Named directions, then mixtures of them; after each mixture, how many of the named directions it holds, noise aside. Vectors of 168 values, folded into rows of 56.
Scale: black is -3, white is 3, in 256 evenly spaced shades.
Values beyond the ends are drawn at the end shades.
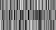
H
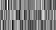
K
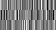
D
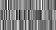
three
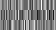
two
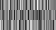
one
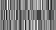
three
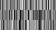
one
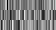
one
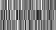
three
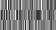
three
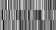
two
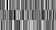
two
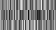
two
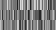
two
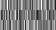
three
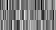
one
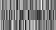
two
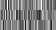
three
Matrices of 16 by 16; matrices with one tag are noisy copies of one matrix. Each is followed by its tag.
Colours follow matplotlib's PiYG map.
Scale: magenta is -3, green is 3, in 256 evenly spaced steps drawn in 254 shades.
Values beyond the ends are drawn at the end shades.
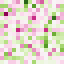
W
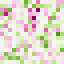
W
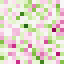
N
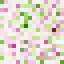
N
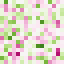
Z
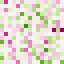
N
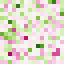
Z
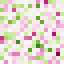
Z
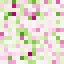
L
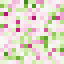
W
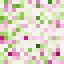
Z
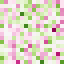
N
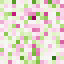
L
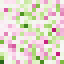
N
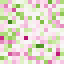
Z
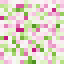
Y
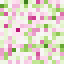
W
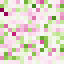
W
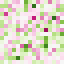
W
